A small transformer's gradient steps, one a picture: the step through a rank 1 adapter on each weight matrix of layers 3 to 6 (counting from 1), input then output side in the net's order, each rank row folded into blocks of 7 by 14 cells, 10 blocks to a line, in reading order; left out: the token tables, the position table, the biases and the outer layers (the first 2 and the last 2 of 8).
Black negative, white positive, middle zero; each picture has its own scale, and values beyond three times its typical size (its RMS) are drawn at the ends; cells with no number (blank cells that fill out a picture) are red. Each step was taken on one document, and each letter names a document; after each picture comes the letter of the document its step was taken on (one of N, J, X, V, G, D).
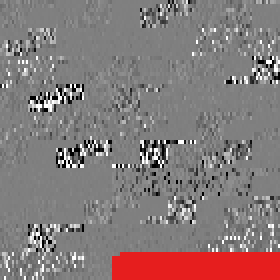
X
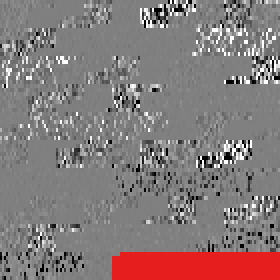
X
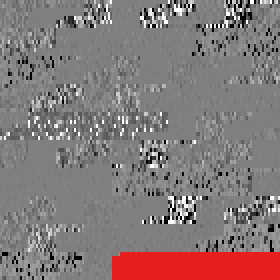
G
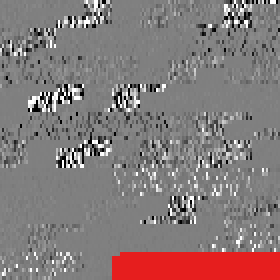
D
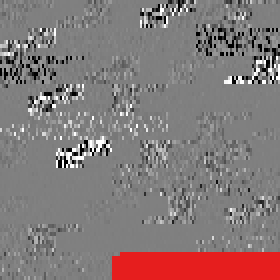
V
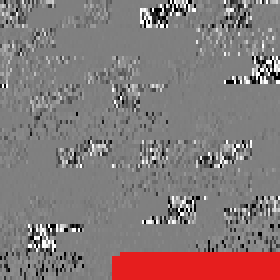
X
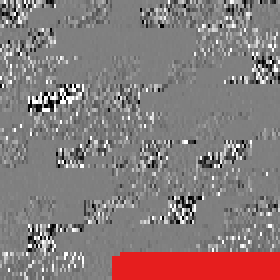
X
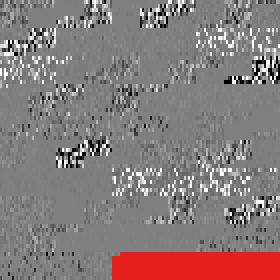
V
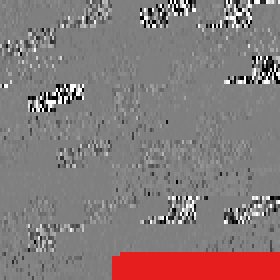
G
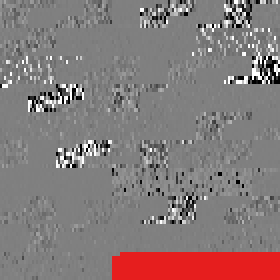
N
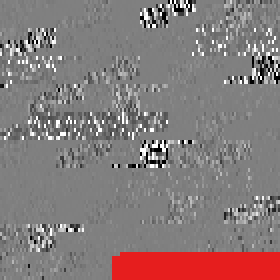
G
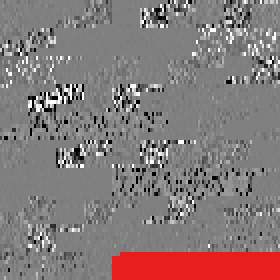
X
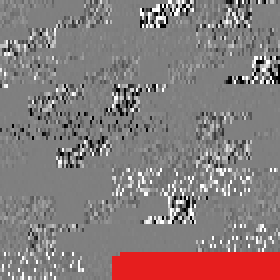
V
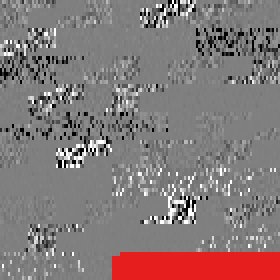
V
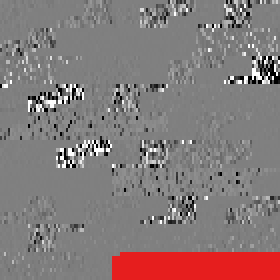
N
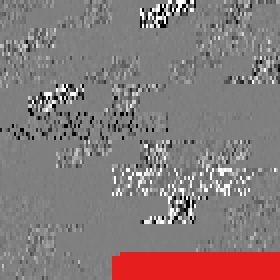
V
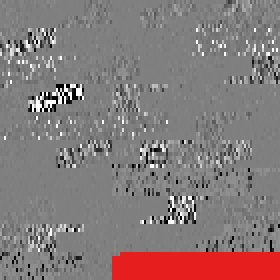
G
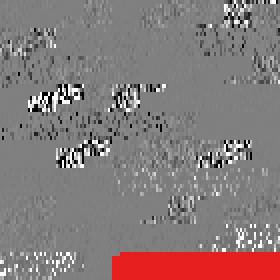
D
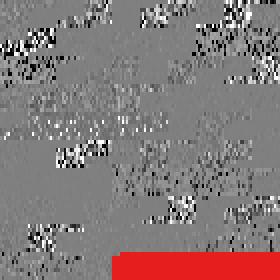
G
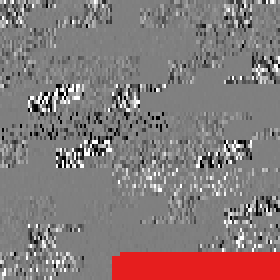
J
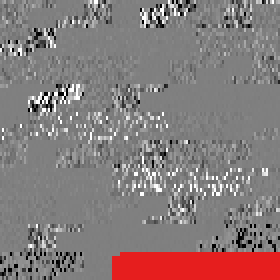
J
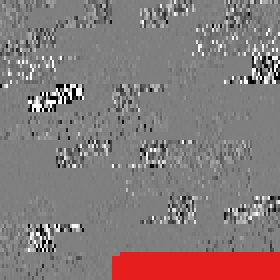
G
